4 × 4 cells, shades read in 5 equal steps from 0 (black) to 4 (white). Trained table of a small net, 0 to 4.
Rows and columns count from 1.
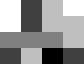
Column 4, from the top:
4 3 3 1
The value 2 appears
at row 3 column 1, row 3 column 2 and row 3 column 3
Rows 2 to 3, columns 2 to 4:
1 3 3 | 2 2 3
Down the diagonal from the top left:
4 1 2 1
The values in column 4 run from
1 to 4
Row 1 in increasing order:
1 3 4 4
